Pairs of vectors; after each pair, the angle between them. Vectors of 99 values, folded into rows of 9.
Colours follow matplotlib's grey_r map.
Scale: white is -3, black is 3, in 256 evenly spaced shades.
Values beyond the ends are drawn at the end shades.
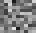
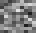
orthogonal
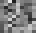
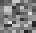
partly opposed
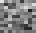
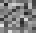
orthogonal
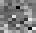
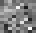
nearly opposite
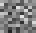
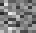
partly opposed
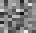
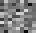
nearly opposite
